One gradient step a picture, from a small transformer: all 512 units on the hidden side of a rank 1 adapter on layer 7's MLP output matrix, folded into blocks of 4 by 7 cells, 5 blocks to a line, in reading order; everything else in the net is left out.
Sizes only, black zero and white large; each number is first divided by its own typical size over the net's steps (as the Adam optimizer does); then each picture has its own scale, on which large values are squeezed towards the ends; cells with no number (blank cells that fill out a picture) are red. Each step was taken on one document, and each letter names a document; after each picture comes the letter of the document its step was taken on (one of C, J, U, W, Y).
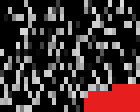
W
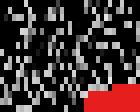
W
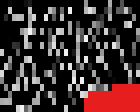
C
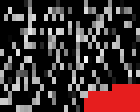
C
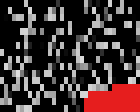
W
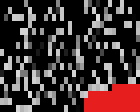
W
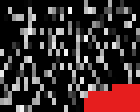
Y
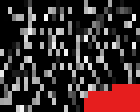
Y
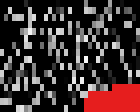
C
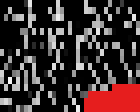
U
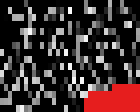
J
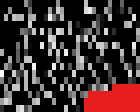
J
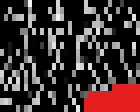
U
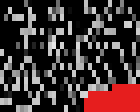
J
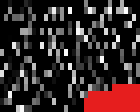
C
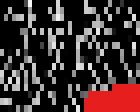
U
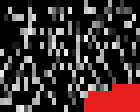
Y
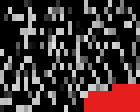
J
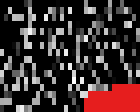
Y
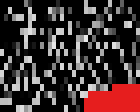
J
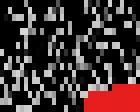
W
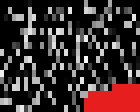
Y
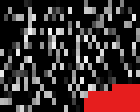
Y
